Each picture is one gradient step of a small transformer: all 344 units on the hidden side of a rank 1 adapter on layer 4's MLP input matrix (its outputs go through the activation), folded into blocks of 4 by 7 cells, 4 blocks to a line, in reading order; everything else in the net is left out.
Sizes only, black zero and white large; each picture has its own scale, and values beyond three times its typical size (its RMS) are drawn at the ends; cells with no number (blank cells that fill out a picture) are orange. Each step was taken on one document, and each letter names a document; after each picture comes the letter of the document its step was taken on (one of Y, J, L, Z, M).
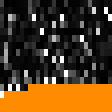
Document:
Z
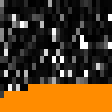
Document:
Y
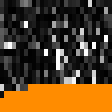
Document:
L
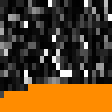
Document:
Y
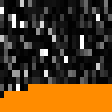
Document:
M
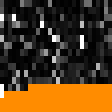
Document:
M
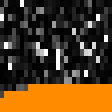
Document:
L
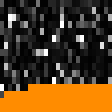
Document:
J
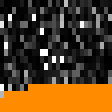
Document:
Z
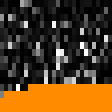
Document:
L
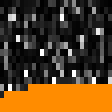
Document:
J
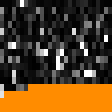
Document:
L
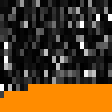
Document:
Z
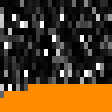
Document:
Y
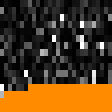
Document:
Z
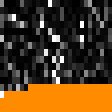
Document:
M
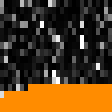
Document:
M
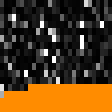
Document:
M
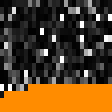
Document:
Z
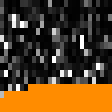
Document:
Y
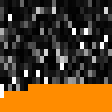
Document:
L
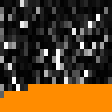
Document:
L
